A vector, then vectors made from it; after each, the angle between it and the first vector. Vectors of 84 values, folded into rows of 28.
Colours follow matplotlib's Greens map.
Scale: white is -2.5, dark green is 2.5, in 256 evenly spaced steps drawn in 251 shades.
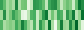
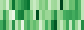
partly opposed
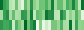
orthogonal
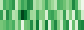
nearly opposite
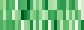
nearly opposite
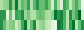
orthogonal
